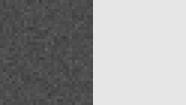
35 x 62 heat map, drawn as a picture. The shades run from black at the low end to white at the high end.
The table splits into one row of 2 panels. Panel 1,1: low, fine-grained, faint in contrast. Panel 1,2: very high, flat.
